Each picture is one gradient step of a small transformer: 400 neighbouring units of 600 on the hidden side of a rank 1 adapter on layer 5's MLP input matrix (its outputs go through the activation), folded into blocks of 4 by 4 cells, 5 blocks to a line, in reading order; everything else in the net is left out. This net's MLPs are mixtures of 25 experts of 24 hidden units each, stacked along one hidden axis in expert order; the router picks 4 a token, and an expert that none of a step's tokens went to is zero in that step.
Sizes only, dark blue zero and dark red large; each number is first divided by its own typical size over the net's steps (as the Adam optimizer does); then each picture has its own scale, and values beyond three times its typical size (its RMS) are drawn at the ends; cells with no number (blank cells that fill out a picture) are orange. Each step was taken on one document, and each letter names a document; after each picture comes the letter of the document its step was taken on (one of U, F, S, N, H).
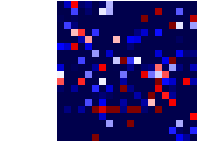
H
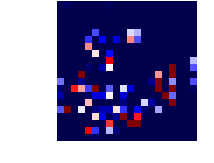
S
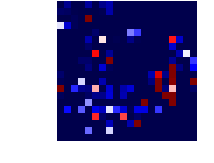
S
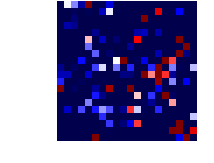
H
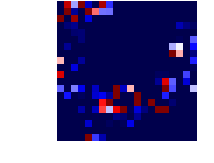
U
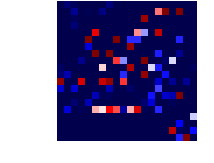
H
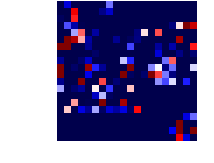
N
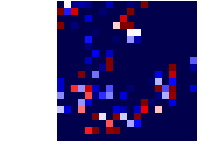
S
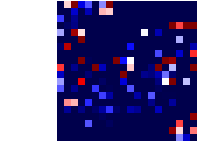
N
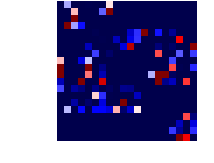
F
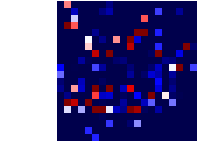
H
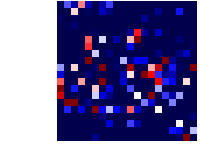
H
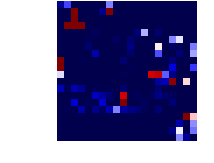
F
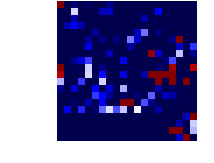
F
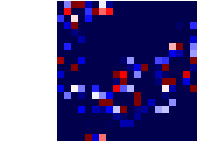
U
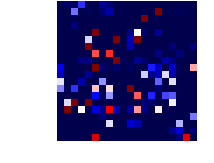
H
